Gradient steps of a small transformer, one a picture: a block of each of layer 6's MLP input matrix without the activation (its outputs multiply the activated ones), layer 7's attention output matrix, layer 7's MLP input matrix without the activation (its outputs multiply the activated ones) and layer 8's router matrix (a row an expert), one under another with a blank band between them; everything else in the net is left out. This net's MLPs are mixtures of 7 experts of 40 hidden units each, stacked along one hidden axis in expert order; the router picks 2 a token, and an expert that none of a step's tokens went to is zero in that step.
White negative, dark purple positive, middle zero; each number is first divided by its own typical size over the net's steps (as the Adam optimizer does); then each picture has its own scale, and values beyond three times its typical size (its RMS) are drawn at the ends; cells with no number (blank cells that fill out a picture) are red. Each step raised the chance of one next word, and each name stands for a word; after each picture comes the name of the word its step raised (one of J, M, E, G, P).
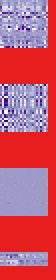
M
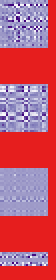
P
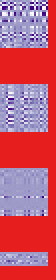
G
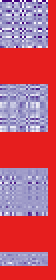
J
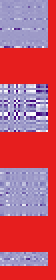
P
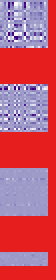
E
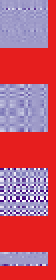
M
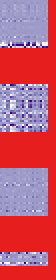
M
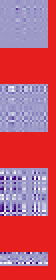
P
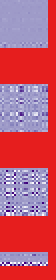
P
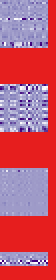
E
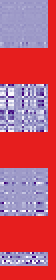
M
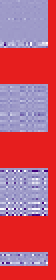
P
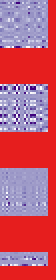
E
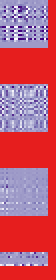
G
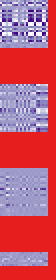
M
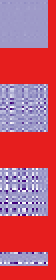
G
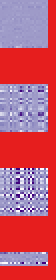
P
